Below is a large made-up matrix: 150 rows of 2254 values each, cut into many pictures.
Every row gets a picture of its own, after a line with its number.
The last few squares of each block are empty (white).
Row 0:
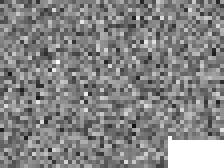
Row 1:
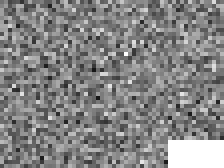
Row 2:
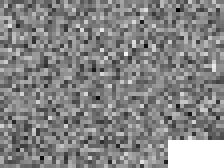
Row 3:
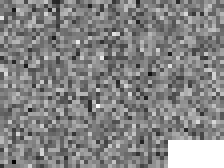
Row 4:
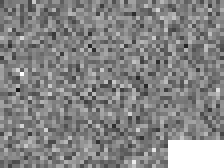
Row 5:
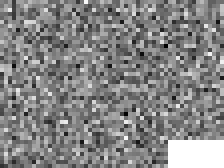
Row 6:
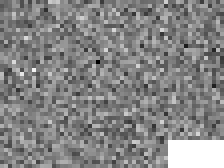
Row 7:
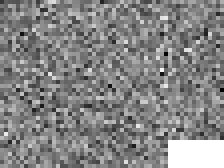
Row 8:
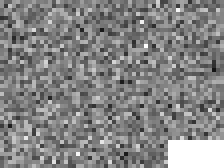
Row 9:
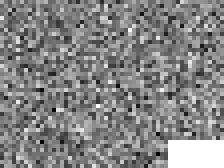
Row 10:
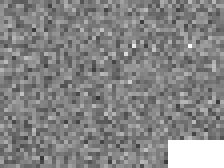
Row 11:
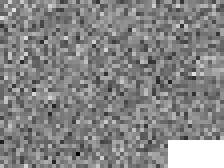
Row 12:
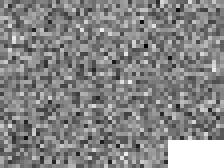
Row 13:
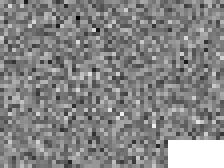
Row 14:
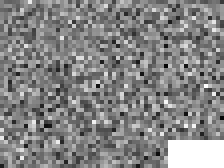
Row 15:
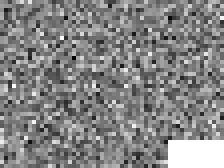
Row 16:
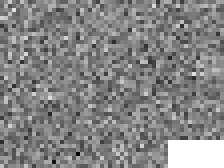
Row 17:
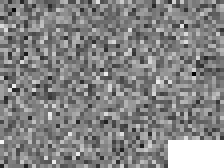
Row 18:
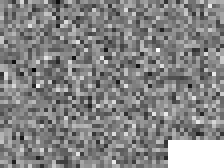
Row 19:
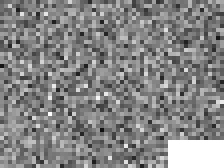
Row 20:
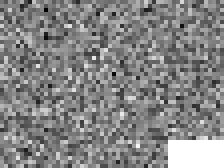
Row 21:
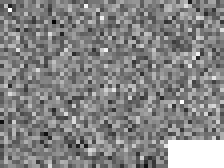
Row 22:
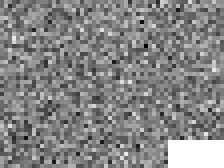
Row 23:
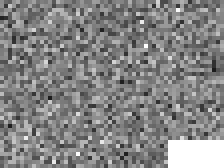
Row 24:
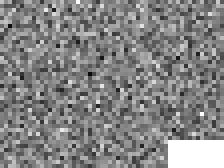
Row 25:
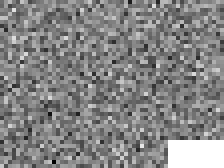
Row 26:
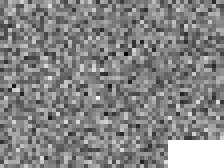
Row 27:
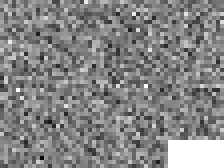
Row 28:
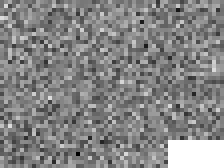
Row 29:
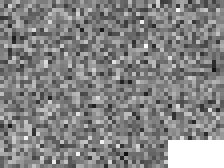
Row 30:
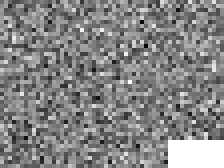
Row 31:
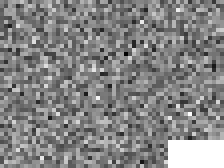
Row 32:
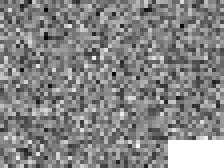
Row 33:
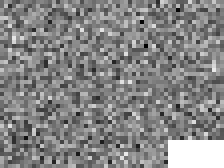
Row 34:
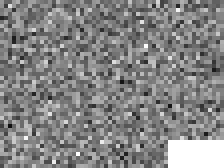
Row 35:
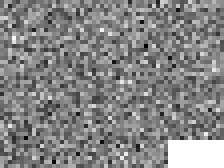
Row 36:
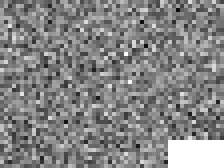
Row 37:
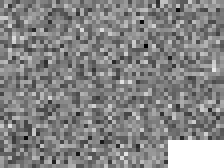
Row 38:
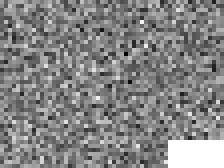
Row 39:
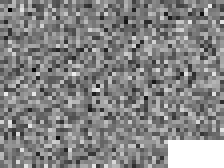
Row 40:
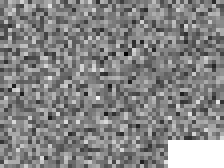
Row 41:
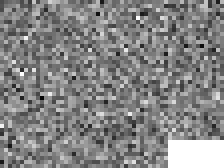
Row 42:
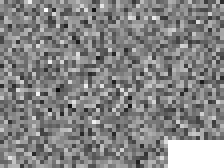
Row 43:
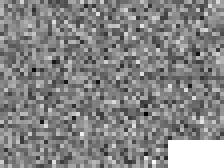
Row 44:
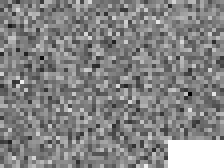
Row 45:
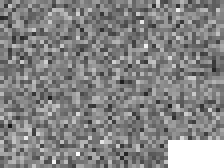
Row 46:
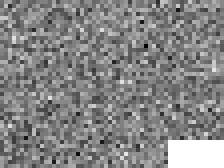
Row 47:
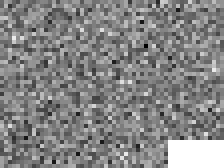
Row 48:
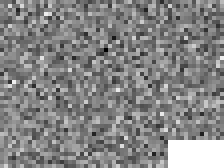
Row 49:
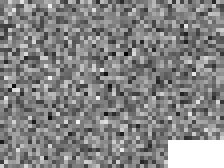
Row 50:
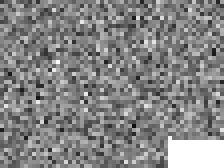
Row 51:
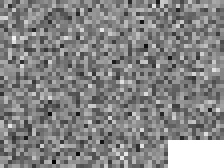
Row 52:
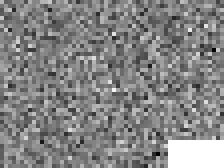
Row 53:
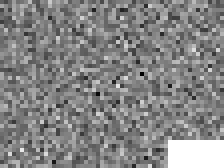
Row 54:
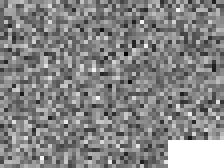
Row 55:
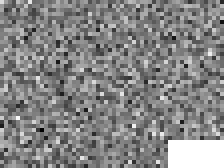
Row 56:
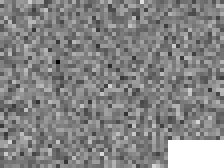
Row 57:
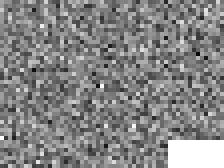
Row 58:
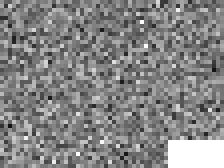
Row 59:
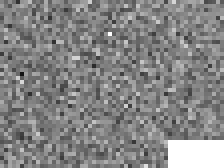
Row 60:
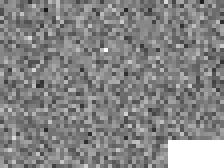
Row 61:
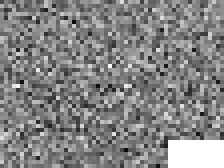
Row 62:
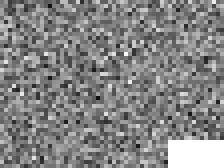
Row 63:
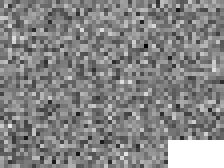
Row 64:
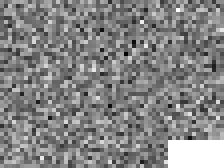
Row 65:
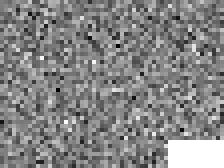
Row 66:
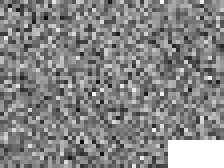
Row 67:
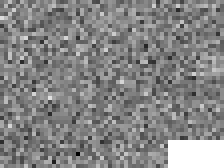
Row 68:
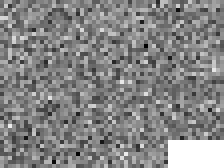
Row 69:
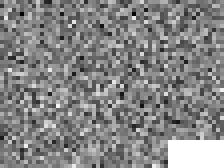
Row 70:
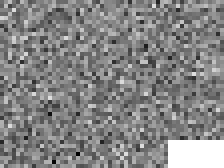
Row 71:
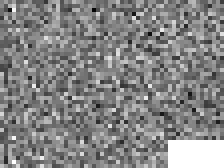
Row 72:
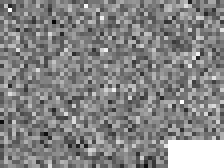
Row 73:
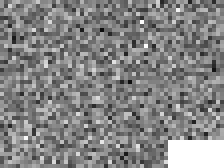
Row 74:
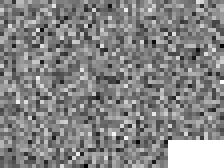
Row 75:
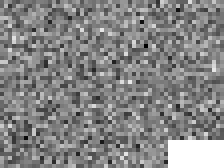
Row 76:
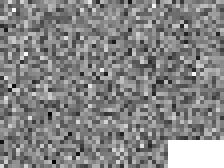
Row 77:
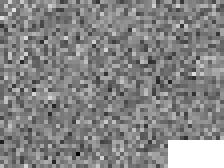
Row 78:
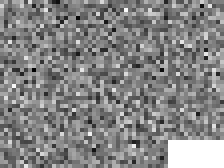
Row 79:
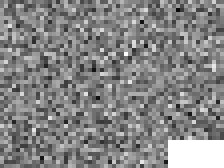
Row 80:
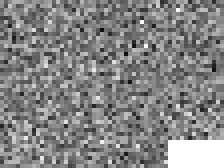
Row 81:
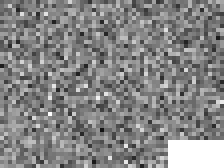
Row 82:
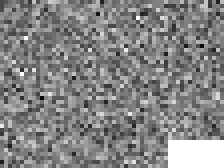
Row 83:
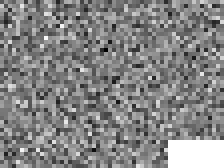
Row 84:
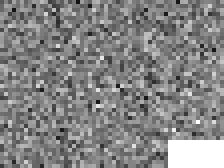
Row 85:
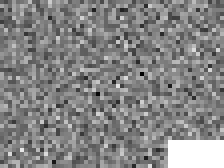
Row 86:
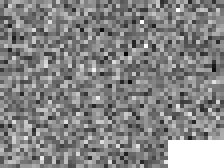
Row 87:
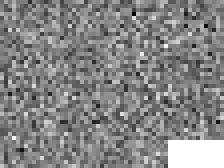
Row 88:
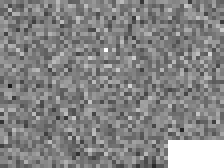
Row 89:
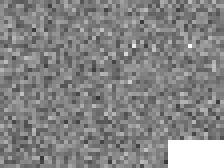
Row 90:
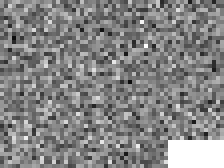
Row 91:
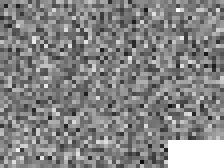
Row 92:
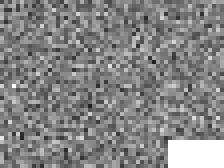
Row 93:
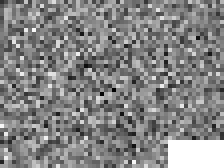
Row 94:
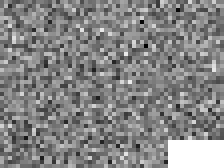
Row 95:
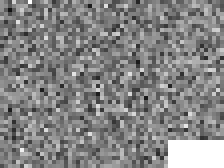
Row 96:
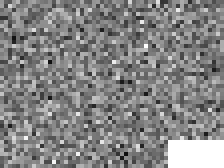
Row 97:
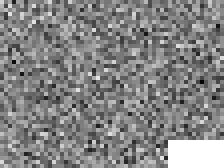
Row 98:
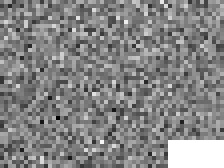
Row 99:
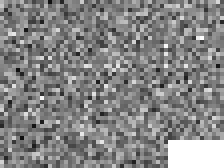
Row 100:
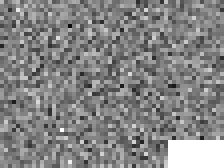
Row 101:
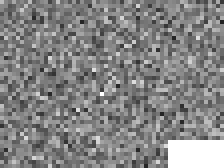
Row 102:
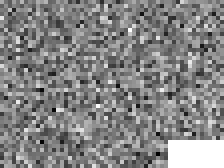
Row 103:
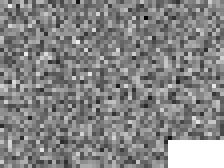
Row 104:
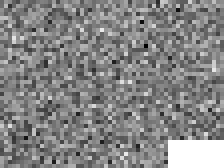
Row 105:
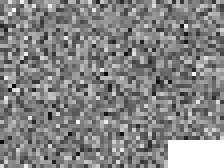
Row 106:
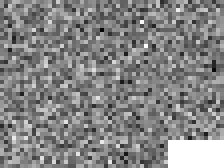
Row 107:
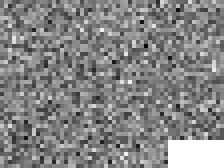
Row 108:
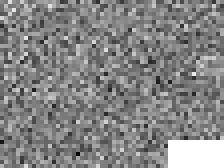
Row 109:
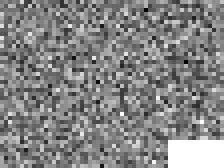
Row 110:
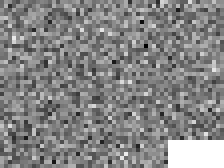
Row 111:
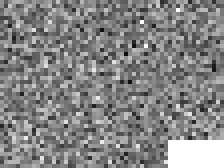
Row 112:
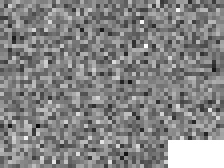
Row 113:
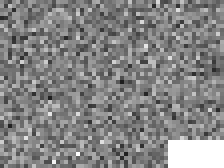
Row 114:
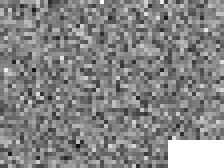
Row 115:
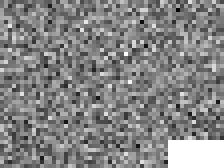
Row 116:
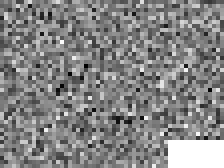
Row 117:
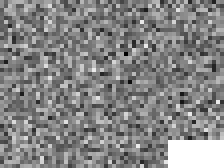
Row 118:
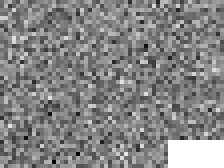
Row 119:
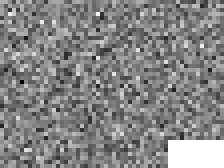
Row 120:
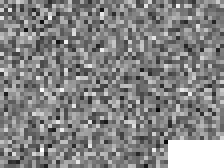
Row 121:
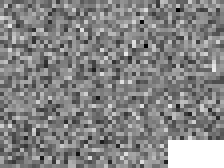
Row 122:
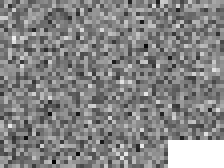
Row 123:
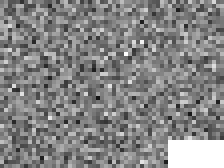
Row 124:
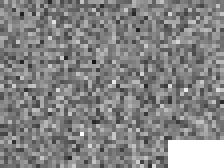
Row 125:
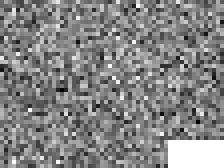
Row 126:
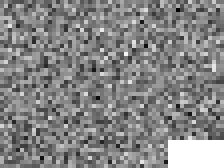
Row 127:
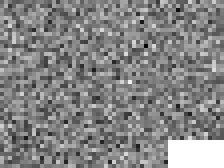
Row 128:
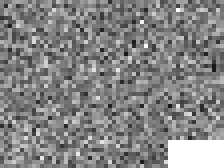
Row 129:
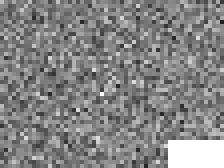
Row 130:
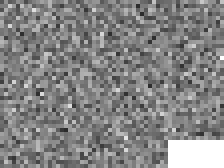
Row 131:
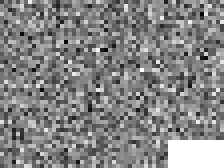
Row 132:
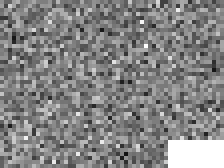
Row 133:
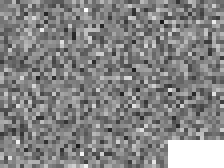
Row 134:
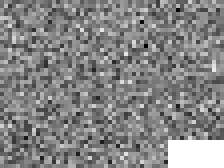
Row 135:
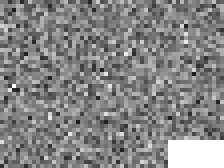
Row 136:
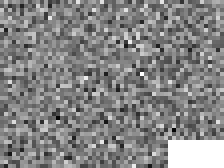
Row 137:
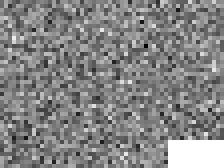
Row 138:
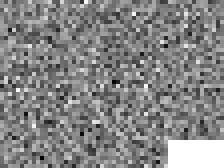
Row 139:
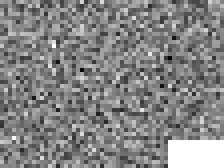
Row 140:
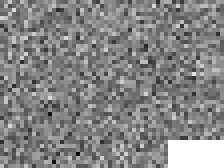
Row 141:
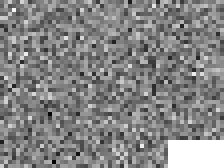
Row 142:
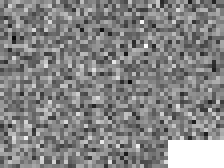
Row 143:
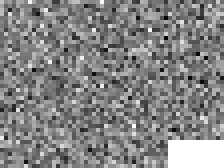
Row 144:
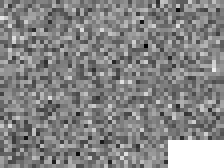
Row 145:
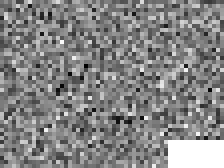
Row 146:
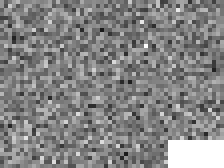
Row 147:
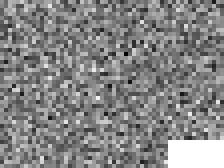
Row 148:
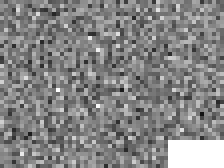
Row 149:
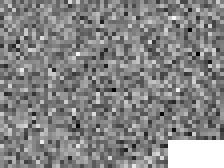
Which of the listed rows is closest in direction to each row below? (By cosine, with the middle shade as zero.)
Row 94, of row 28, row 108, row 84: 28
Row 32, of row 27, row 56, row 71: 27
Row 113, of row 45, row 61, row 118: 45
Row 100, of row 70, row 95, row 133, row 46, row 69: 95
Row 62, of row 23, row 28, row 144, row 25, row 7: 144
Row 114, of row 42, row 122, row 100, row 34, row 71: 42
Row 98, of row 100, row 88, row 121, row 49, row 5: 88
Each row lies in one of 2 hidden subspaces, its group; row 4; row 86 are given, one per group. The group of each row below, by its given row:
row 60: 4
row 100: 4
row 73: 86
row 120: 4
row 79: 86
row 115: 86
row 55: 4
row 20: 4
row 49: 86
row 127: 86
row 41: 4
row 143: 4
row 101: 4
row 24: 4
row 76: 86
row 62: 86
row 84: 4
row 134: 86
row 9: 4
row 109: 4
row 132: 86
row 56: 4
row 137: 86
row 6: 4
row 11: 86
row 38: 86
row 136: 4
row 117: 86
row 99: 4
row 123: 86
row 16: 86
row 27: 4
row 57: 4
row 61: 4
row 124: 4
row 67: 86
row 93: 4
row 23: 86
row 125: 4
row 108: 86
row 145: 4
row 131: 4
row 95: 4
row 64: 86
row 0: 4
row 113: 86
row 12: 86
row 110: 86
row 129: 4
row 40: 86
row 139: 4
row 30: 86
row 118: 86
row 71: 4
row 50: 4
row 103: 4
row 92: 4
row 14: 4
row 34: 86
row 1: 86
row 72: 4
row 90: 86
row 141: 86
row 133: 4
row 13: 4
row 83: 4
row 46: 86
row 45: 86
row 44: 4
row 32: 4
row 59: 4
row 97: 4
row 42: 4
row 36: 86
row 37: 86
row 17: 86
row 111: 86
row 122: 86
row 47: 86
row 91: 86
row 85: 4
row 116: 4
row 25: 86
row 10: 86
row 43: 4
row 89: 86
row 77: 86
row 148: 4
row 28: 86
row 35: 86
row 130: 4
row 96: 86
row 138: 4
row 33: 86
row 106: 86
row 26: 86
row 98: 4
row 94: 86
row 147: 86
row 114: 4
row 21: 4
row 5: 4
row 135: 86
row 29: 86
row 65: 4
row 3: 4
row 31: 86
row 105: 86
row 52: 4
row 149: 4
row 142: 86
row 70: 86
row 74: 4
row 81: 4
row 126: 86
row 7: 4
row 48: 4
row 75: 86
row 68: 86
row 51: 86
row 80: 86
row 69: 4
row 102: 4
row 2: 86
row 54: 86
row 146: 86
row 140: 86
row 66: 4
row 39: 4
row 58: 86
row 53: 4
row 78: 4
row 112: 86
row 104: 86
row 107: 86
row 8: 86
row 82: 4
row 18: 4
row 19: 4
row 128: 86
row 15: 4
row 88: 4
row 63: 86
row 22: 86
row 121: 86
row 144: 86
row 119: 4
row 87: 4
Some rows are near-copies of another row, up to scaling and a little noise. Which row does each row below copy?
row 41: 82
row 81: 19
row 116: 145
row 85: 53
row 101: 129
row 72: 21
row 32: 20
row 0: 50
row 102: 9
